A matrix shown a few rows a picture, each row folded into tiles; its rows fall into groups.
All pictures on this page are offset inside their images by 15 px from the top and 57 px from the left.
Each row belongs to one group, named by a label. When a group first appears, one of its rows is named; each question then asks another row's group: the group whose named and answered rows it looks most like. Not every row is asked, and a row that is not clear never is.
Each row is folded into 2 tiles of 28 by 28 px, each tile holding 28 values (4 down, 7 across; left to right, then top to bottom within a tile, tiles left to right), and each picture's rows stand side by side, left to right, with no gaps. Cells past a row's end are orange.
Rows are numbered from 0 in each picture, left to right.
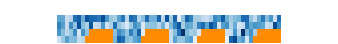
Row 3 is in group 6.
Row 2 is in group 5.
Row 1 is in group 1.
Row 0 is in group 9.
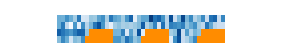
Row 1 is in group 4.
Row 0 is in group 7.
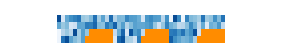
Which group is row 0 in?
6
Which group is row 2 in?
1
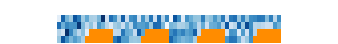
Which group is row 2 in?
1
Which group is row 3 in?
1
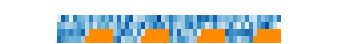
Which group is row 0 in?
1
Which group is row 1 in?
4
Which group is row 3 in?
7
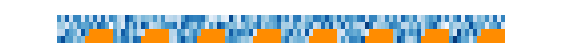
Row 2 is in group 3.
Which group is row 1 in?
3
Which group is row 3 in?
1
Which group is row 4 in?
4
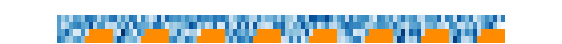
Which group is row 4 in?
9
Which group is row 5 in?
5
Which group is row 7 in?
7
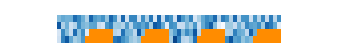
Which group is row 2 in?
7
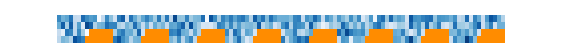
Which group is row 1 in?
1
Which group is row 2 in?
1
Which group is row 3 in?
9
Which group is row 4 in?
3
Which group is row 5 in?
7
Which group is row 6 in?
9
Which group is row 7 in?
4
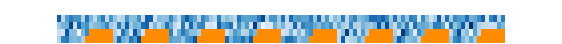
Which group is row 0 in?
6
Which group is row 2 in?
3
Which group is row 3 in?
3
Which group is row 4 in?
6
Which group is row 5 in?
4
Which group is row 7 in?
1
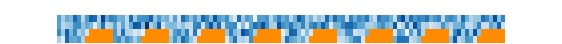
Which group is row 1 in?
9
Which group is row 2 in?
4
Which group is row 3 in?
7
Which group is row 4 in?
5
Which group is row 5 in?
5
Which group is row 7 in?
4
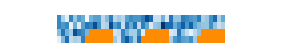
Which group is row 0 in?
7
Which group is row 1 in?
3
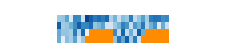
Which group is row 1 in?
4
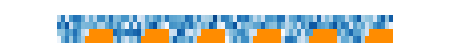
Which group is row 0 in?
5
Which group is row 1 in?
7
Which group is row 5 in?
5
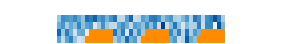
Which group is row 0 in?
9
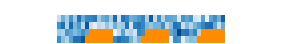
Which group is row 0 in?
3
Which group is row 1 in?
6
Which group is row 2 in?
7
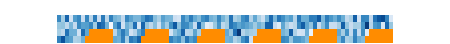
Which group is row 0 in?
6
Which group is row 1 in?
3
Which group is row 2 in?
3
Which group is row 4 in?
9
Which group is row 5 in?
4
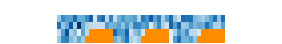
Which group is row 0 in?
1
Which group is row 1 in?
9
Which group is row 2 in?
5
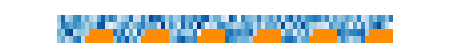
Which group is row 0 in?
5
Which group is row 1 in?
4
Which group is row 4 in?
1
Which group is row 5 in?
7
